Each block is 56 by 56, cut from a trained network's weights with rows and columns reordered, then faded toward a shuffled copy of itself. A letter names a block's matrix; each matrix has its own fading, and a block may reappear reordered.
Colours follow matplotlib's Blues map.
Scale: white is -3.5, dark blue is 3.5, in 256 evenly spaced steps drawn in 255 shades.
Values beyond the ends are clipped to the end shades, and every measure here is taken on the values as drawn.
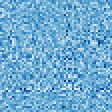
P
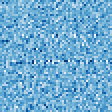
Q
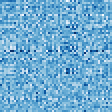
P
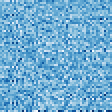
P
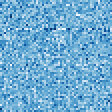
Q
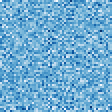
P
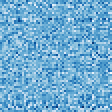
P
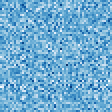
P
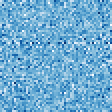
Q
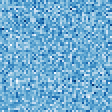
Q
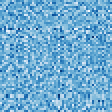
P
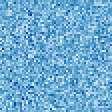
Q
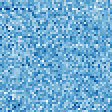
Q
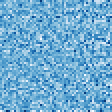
P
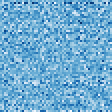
P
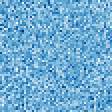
Q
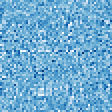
Q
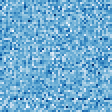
Q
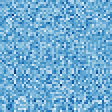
P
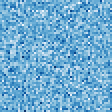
Q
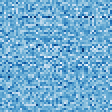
P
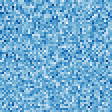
Q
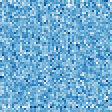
Q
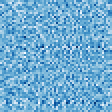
P
